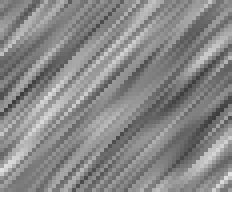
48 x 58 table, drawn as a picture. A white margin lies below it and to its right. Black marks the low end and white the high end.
Grain: diagonal, up to the right. Mirror symmetry: none. Slope: none. Odd rows or columns: none.
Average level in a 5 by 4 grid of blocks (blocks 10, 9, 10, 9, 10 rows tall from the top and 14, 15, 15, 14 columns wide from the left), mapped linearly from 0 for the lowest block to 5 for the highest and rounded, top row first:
3 2 4 2
1 4 2 2
3 4 1 0
5 3 2 1
3 2 2 3
